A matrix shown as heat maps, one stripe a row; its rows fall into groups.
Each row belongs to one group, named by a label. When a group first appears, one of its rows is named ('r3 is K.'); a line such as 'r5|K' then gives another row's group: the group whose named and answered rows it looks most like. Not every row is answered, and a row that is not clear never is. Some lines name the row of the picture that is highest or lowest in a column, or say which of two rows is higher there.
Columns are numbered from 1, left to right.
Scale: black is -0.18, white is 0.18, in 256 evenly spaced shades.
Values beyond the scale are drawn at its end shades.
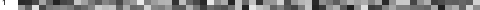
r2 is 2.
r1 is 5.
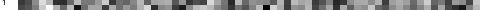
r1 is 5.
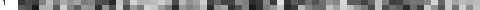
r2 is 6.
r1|6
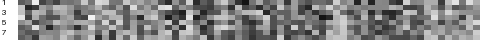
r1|2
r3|2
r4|2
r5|6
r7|6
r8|6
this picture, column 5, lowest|6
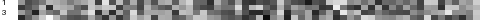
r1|6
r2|2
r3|6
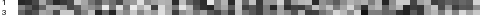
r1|5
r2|6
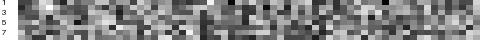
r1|5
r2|5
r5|2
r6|6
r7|2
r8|6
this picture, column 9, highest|8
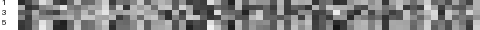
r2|6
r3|2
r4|2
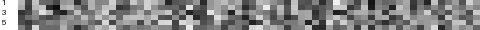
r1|2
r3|5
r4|2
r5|6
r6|2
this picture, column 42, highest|6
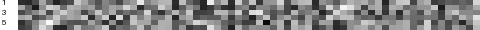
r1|5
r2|6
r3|2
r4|6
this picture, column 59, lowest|4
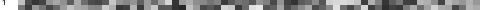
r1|6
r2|2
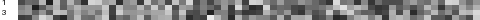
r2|6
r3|6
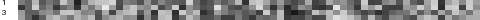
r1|2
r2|2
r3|6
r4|6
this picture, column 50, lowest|3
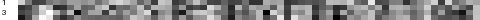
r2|5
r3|5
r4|5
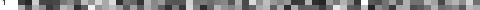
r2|2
